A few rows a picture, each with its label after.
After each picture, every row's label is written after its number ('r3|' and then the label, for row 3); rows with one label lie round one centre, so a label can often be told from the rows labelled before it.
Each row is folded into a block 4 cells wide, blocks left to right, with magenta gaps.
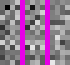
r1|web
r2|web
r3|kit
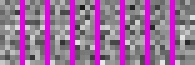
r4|kit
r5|kit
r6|kit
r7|web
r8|kit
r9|web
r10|web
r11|kit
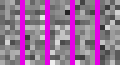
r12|kit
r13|kit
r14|kit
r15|kit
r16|web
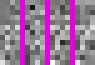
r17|kit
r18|web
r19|kit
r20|kit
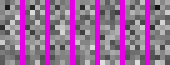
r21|web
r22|web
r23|web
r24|web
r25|kit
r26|web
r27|web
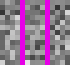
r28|kit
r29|kit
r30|web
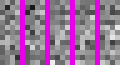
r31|web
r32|web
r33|kit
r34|kit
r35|kit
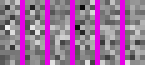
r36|web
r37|web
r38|kit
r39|web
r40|kit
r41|kit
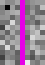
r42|web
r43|kit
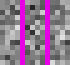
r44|kit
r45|web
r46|kit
